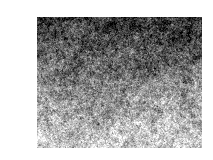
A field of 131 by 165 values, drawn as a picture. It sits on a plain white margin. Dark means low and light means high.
No row or column stands out. No regular stripes run through it. Values rise toward the bottom.
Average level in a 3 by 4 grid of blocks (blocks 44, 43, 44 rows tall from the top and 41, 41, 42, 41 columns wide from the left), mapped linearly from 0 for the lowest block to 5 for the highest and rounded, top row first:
1 0 0 0 | 3 2 2 3 | 5 5 5 5
